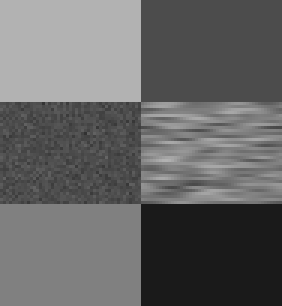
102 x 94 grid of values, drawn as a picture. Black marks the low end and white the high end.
It is made of 3 by 2 panels. Panel 1,1: high, flat. Panel 1,2: low, flat. Panel 2,1: low, fine-grained, faint in contrast. Panel 2,2: middling, streaked across. Panel 3,1: middling, flat. Panel 3,2: very low, flat.
